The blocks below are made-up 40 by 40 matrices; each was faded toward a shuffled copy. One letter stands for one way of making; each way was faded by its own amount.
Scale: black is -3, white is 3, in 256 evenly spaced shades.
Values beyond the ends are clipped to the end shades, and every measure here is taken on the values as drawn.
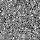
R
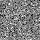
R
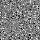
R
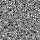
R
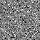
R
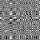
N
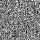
R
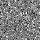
R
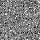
R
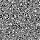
R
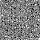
R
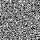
R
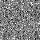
R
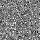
R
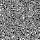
R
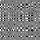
N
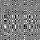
N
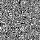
R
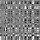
N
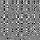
N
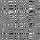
N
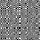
N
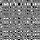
N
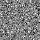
R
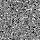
R
